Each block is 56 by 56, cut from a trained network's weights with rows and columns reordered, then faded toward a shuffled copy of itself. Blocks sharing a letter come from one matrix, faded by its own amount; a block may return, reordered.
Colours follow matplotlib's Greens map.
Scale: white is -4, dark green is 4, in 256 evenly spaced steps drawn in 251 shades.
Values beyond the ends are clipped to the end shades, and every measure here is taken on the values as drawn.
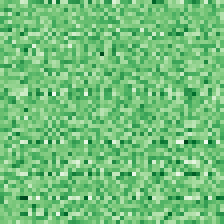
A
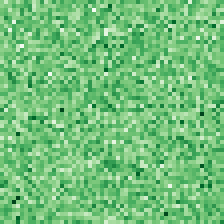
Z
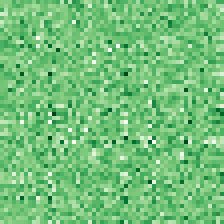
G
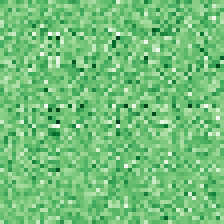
G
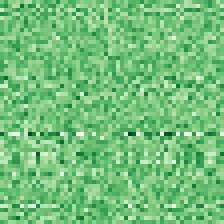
A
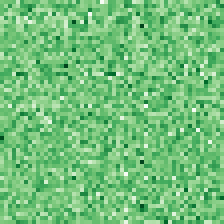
Z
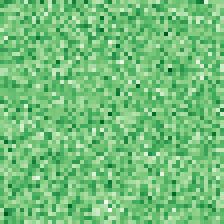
Z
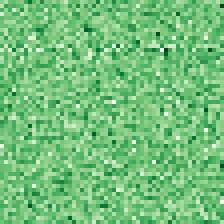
Z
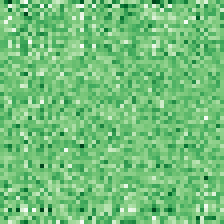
G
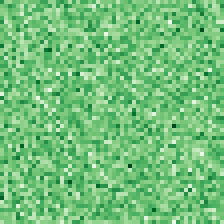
Z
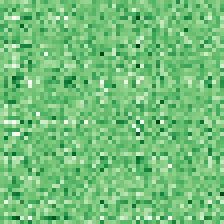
G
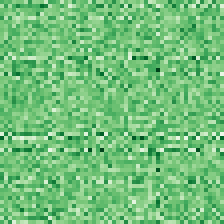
A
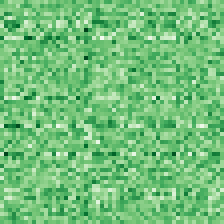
A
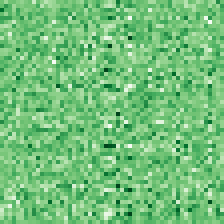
G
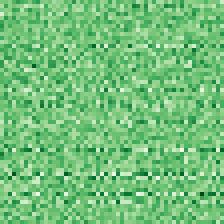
A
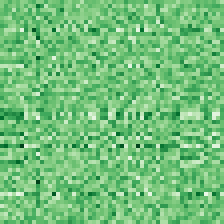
A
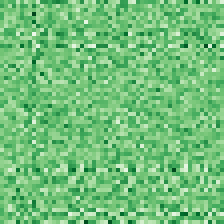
A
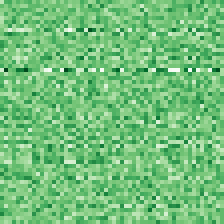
A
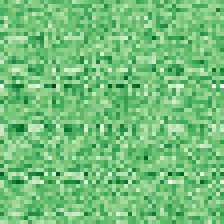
A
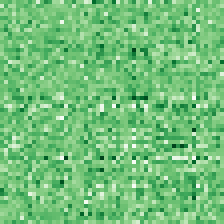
G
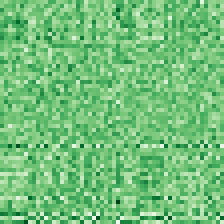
A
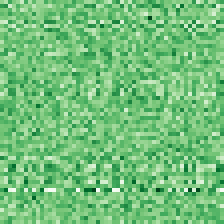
A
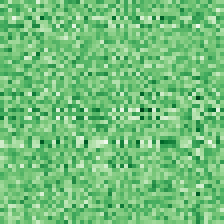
A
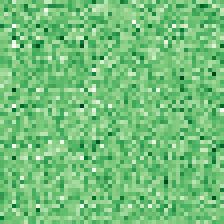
G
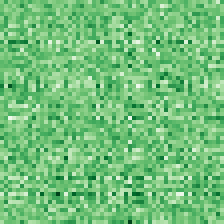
A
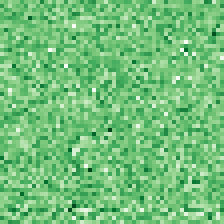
Z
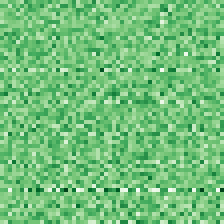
A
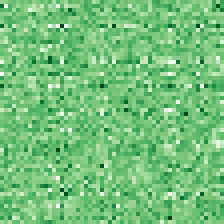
G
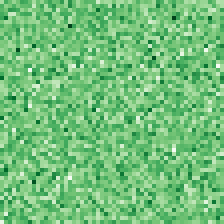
Z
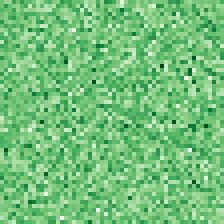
Z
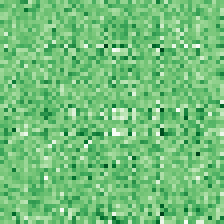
G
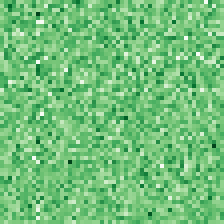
Z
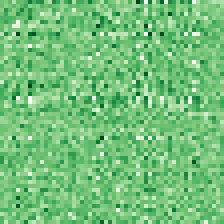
G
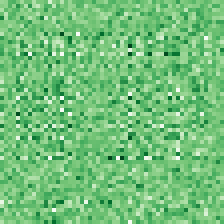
G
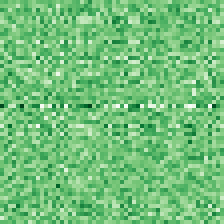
A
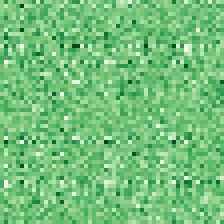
G
